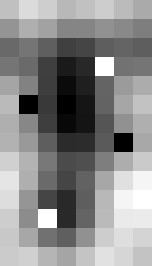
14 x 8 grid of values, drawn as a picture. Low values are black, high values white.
There are no regular stripes. Four lone cells stand out: two far higher and two far lower than their neighbours. The bottom right is the ninth with the highest average. The centre is the ninth with the lowest average.
